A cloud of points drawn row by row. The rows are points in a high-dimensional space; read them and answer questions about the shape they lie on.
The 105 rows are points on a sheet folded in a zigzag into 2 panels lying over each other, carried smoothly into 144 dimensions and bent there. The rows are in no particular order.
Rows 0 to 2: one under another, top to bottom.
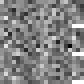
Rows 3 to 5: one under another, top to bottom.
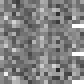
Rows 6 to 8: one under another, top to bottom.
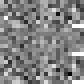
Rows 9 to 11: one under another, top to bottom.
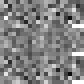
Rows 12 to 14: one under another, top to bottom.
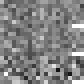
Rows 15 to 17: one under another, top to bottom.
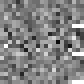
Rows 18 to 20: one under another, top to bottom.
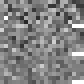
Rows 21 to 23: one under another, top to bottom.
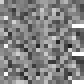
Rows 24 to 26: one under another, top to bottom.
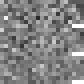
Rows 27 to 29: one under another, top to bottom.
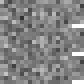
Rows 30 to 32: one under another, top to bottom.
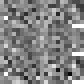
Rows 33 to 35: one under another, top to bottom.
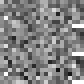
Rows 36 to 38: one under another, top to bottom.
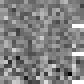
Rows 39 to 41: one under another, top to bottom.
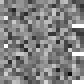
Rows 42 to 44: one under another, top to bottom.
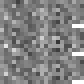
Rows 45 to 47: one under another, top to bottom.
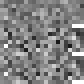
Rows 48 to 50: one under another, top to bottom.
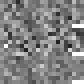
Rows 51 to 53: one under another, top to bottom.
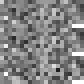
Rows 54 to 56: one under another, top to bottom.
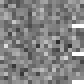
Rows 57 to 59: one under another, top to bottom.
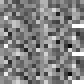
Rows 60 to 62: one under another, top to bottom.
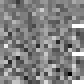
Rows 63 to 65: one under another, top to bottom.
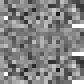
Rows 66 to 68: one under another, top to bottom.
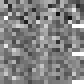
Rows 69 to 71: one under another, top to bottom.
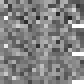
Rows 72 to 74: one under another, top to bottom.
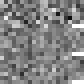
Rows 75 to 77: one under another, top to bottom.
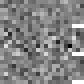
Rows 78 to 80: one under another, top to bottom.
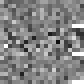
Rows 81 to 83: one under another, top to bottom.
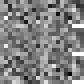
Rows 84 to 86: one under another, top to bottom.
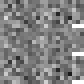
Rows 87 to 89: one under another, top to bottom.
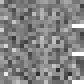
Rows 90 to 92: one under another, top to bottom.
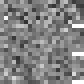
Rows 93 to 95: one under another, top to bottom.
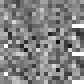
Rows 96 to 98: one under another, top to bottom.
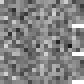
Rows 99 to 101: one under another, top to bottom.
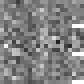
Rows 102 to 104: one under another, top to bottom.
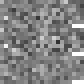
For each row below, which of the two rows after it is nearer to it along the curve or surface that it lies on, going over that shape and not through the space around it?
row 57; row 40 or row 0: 0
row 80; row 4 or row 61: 4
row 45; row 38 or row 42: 42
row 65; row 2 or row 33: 33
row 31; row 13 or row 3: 3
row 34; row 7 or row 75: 7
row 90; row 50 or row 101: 50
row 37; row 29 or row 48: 48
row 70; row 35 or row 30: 35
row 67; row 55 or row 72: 72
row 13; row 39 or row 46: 39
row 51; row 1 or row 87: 87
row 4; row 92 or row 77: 92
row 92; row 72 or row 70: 72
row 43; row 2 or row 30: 2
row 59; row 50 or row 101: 50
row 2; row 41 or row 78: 78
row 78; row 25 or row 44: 25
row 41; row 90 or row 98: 90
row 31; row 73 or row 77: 73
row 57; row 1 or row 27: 1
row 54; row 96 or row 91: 96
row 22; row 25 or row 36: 36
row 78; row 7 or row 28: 7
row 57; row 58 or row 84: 58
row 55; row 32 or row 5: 32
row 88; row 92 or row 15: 92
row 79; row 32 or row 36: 32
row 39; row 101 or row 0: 0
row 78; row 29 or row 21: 21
